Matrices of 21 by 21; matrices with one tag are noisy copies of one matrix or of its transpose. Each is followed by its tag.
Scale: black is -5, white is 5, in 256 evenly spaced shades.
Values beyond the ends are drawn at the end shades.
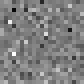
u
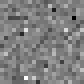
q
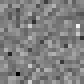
q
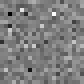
u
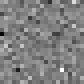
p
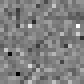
q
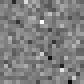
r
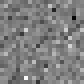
q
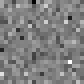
p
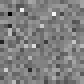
u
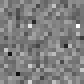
q
